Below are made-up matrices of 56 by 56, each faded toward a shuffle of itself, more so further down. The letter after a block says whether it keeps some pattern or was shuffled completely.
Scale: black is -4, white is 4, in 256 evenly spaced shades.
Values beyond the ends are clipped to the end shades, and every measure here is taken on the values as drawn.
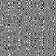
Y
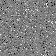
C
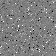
C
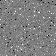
C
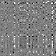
Y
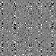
Y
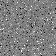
C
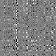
Y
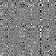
Y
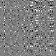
Y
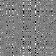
Y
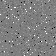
C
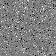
C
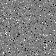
C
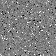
C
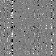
Y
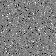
C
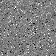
C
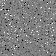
C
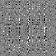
Y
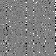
Y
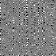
Y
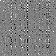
Y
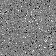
C
